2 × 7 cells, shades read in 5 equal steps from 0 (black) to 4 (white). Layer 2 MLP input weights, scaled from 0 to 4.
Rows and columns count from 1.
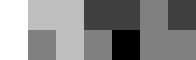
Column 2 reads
3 2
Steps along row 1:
down same down same up down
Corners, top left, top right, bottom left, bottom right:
4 1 4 2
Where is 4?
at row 1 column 1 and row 2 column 1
